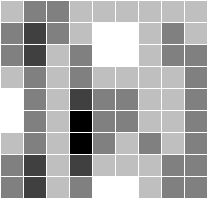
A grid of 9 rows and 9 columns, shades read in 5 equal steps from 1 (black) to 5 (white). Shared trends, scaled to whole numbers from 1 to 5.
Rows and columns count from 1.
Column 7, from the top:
4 4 4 4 4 4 3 4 4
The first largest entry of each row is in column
1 5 5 1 1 1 1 3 5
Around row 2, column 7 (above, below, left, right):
4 4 5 3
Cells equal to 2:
6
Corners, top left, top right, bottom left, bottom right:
4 4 3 3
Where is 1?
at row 6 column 4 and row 7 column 4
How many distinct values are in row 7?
3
